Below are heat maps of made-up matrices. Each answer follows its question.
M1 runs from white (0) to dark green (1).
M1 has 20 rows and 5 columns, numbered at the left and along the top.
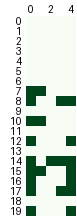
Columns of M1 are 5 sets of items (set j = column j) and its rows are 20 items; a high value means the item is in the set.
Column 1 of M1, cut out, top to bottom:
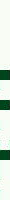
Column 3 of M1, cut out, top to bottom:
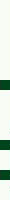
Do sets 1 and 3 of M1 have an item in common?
no
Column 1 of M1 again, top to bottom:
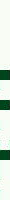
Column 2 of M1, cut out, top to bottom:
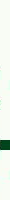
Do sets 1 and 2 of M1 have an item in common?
no
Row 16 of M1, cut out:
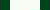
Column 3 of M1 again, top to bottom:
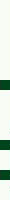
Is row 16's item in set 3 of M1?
no
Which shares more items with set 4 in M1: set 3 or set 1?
set 3
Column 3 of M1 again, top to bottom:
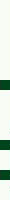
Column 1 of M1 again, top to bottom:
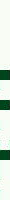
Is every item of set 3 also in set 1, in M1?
no
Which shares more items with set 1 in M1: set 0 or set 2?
set 0
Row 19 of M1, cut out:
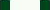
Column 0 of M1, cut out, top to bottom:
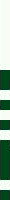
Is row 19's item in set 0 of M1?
yes
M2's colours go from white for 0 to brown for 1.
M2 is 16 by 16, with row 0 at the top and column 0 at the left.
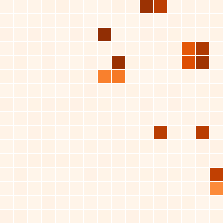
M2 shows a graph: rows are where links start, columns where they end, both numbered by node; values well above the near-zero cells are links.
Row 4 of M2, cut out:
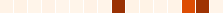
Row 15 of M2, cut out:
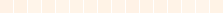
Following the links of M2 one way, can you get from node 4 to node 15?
yes
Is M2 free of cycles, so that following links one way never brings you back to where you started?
yes
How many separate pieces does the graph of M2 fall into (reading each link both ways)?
3
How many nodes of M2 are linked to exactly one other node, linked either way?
3
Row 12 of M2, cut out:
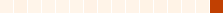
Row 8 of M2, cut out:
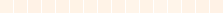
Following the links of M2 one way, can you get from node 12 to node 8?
no
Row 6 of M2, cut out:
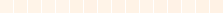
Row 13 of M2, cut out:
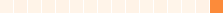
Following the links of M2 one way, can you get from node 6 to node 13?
no
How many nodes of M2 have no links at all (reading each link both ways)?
2
